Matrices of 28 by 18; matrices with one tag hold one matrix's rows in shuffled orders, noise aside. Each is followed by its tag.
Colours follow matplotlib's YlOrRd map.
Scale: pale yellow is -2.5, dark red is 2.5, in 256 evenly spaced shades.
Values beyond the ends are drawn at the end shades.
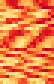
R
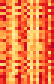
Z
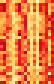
Z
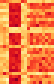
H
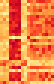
H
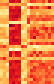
H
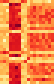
H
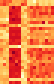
H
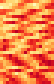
R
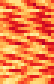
R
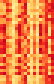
Z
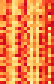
Z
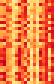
Z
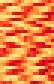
R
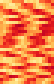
R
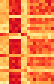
H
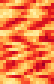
R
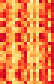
Z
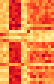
H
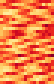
R
